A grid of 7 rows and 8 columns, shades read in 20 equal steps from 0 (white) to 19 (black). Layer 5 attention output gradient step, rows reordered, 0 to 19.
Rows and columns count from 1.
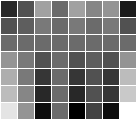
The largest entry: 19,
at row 7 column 5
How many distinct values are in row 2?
4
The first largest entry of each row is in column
8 1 1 3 3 3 5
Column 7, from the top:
8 10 11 13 15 15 18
